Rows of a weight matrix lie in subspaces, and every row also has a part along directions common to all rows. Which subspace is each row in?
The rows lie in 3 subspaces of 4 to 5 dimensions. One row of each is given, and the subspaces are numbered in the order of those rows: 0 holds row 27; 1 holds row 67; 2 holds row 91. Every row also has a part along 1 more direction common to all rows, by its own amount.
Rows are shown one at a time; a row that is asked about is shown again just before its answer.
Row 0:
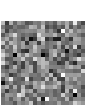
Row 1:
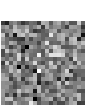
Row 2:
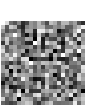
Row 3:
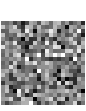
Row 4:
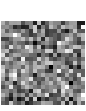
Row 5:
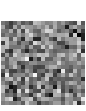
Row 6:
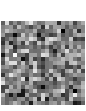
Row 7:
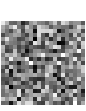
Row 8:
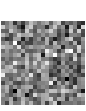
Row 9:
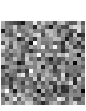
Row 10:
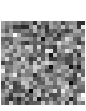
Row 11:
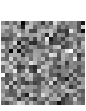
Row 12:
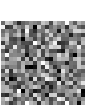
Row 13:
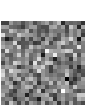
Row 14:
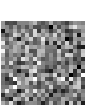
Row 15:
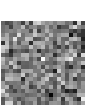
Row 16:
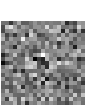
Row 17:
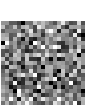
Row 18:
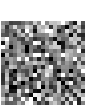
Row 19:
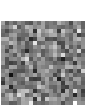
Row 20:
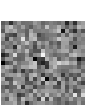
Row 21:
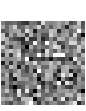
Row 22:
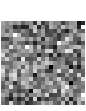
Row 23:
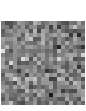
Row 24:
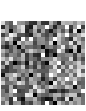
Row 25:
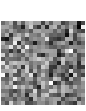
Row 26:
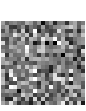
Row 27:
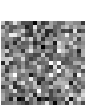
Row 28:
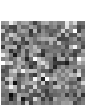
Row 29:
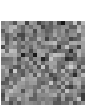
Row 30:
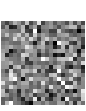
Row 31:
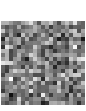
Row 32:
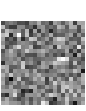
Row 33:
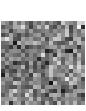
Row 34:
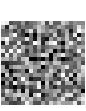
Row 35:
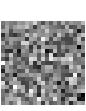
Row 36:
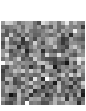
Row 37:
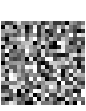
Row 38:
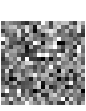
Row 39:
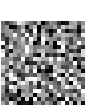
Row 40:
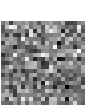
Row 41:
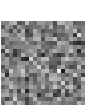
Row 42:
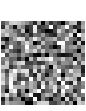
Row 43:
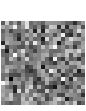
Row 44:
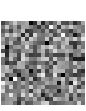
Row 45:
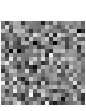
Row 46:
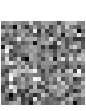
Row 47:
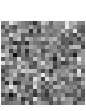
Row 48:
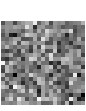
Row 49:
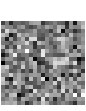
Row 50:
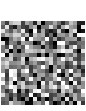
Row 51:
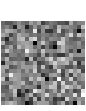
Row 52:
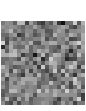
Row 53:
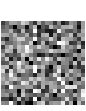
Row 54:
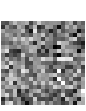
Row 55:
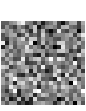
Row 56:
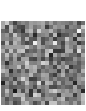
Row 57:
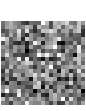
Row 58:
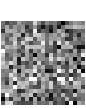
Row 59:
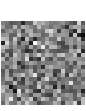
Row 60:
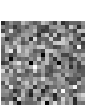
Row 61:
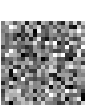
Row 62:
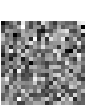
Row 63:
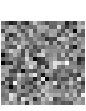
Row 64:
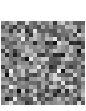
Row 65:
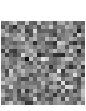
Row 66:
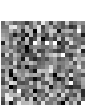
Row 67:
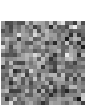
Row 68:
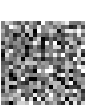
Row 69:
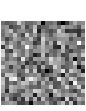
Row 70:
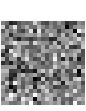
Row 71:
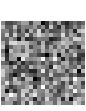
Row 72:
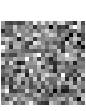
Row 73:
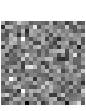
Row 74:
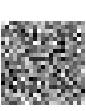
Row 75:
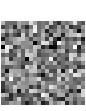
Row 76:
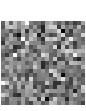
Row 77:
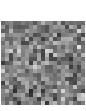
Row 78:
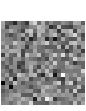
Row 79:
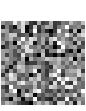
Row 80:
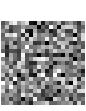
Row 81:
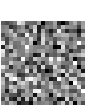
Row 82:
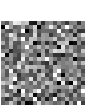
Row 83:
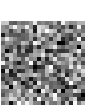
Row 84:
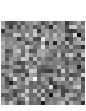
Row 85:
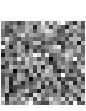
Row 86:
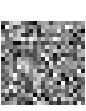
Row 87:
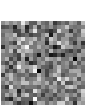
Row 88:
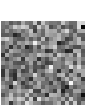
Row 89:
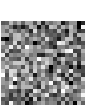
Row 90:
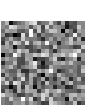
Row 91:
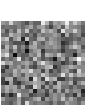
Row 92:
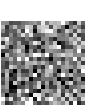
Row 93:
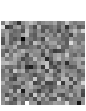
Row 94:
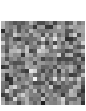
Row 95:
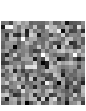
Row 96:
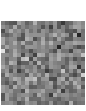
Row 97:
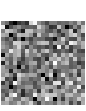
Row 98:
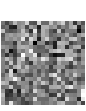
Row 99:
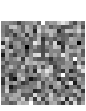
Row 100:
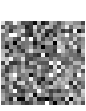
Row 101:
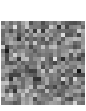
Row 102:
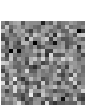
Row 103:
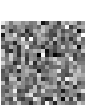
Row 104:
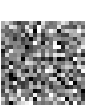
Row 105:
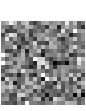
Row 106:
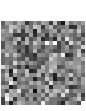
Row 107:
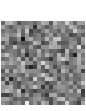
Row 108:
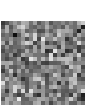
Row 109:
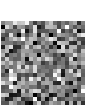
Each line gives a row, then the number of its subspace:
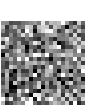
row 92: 1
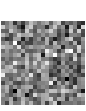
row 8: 0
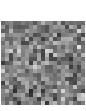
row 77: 0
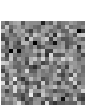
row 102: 0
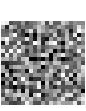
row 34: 0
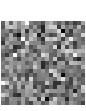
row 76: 2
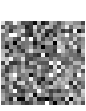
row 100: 0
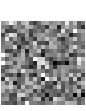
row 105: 2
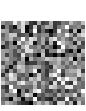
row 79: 0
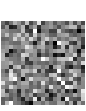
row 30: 1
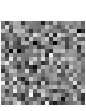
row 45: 0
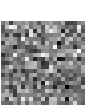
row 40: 2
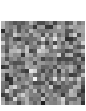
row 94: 1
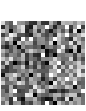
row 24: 0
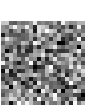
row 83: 0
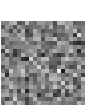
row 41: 1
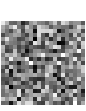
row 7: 0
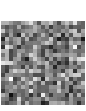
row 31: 2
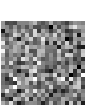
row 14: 1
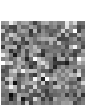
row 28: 2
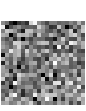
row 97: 2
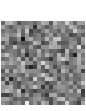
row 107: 2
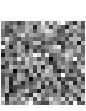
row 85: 1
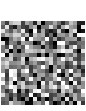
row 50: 0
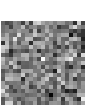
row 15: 1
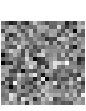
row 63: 2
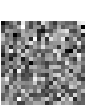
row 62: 0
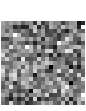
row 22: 0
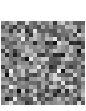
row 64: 1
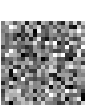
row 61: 1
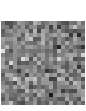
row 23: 1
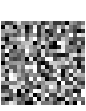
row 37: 2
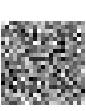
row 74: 0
